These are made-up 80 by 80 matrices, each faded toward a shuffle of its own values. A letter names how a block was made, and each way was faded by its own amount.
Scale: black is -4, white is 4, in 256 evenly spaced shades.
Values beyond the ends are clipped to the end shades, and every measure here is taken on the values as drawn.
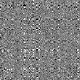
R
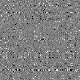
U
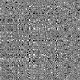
R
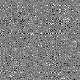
U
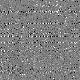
U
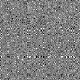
R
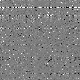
U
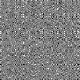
R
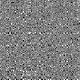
R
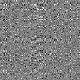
R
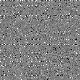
U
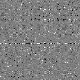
U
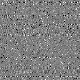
U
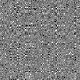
R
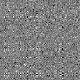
R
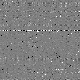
U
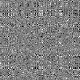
R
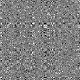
R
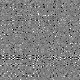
U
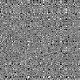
R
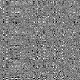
R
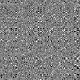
R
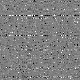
U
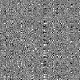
R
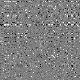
U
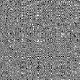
R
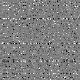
U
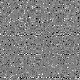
U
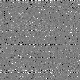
U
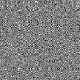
R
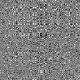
R
